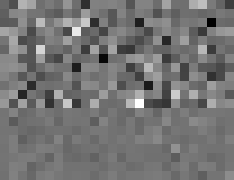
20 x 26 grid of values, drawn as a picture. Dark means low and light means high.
Histogram: heavy tails on both sides. Stripes: none. Mirror symmetry: none. Odd rows or columns: none. Grain: fine. Seam: horizontal, 60% of the way down, the bottom part calmer.
